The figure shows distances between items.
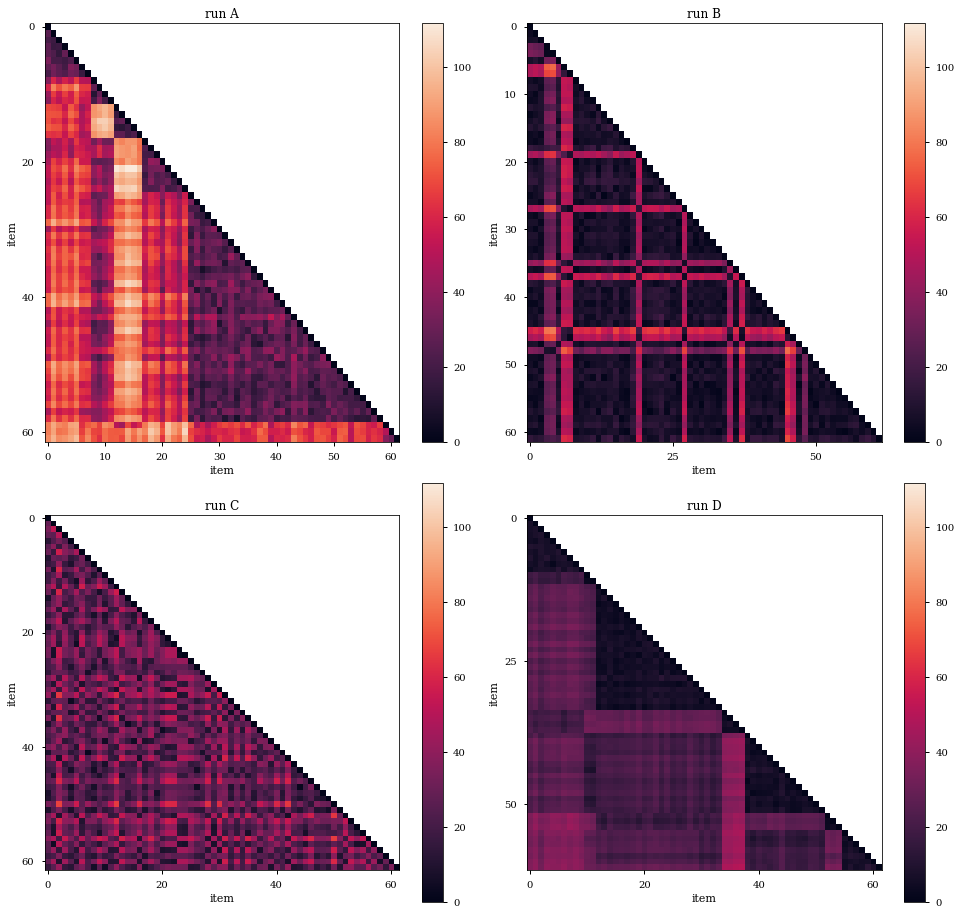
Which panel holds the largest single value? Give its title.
run A
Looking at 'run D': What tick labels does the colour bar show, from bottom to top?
0, 20, 40, 60, 80, 100
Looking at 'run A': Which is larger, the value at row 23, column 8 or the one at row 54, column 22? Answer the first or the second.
the second
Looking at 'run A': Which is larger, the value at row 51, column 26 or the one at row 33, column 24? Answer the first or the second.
the second
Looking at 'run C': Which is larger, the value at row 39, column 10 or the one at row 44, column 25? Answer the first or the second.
the second
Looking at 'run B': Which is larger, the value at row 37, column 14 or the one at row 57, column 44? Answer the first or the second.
the first
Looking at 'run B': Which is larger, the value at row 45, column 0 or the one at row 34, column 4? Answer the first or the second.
the first
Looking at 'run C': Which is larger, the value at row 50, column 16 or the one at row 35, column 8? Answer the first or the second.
the first
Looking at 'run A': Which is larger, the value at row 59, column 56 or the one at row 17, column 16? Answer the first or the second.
the second
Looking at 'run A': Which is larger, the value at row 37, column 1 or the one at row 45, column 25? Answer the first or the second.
the first
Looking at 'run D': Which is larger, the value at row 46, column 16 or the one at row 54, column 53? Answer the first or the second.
the first
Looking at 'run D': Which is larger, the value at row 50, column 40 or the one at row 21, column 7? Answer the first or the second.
the second
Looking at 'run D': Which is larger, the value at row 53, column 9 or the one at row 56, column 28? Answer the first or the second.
the first
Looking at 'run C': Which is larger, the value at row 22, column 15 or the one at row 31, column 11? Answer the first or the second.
the second
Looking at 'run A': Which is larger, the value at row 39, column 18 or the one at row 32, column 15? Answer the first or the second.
the second
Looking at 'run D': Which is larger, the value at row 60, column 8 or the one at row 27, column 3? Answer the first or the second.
the first
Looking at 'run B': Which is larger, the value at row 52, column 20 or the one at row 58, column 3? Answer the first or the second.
the second
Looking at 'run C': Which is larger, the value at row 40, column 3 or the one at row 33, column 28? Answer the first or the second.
the second
